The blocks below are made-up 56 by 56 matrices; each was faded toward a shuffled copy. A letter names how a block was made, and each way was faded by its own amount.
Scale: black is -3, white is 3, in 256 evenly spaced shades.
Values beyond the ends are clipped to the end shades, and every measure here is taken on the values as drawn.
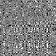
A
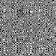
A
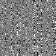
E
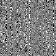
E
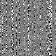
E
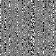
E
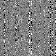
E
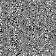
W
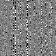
E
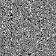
W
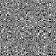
A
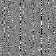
E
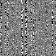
E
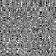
A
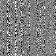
E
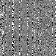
E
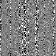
E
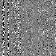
E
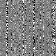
E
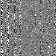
E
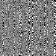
E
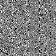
W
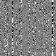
E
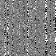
E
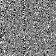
W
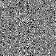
W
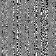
E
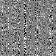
E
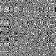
A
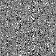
W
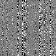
E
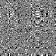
A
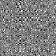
A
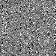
W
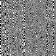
E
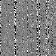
E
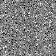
W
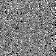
W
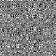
A
